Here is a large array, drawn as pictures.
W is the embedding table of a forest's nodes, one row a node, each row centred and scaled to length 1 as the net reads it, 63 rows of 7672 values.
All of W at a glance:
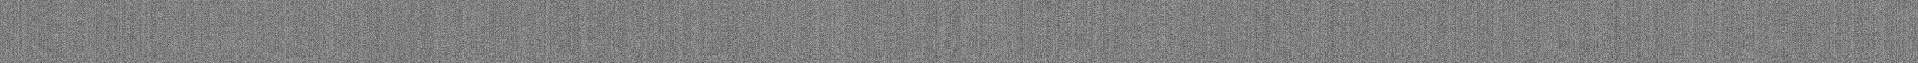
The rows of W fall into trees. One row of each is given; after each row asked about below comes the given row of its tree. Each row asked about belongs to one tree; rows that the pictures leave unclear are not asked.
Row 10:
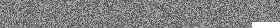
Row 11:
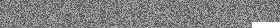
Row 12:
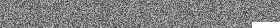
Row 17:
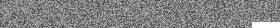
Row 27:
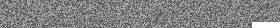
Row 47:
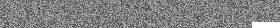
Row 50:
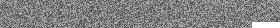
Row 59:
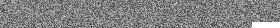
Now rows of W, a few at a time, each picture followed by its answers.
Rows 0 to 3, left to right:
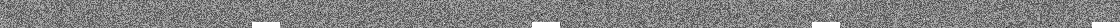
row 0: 27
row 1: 50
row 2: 50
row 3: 11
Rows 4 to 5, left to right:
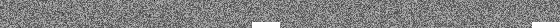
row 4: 10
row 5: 11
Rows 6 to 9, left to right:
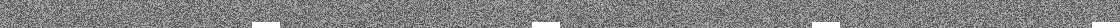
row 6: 27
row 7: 50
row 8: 27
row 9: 47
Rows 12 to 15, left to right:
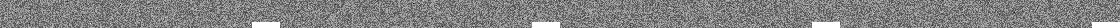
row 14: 59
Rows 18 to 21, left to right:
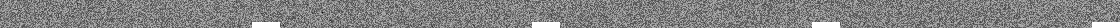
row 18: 50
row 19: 17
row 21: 50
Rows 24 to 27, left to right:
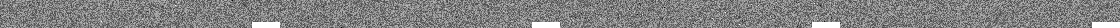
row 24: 10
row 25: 11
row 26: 50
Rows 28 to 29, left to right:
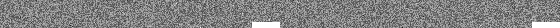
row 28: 59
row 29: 47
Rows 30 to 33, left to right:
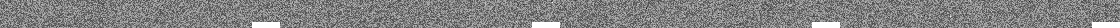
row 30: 27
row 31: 50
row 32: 11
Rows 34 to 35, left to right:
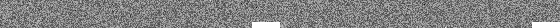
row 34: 17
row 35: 27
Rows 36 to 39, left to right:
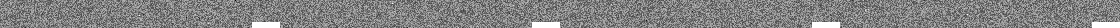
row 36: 50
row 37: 59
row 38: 50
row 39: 12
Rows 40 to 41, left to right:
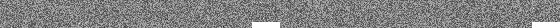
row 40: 27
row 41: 27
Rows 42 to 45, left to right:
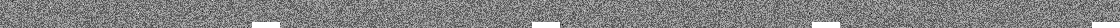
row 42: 47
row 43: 27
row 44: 17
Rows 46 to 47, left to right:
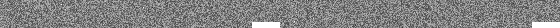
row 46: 27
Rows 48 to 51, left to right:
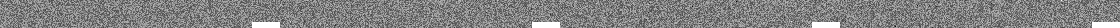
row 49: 10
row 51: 10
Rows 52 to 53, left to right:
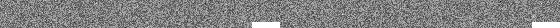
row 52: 11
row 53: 47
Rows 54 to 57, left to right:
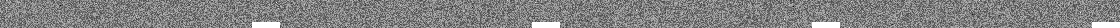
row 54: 47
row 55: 11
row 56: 11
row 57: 11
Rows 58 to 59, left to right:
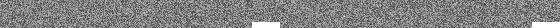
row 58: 17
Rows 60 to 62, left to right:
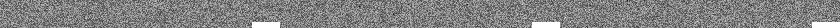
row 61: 11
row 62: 12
